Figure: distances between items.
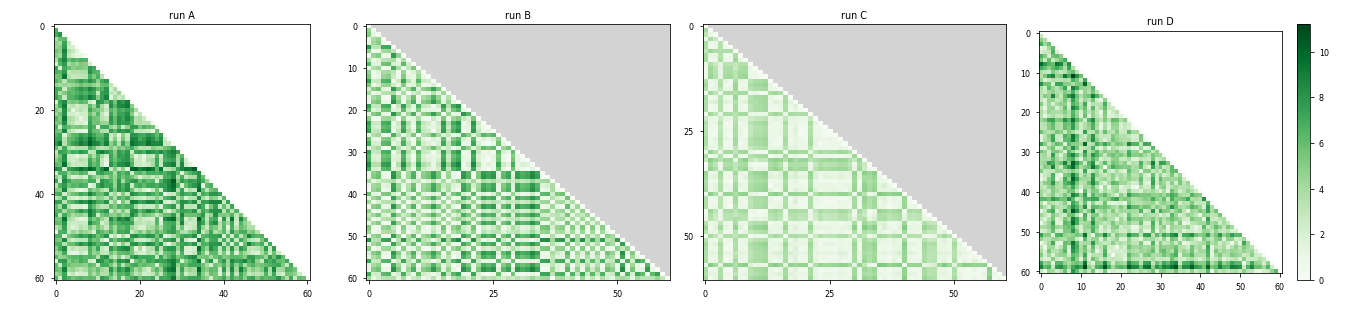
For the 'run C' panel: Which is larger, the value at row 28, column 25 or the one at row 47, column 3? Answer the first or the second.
the second
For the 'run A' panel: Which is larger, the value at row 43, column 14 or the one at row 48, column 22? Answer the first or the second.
the first
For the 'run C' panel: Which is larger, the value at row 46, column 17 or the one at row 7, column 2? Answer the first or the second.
the first
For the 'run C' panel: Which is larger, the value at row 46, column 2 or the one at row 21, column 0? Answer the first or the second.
the first
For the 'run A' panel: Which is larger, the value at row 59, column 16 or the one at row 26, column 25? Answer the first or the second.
the second
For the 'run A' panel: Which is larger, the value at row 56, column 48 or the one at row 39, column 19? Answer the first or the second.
the first
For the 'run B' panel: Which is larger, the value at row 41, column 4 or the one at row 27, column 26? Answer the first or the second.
the second
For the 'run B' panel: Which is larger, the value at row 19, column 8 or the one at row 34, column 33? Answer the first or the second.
the first
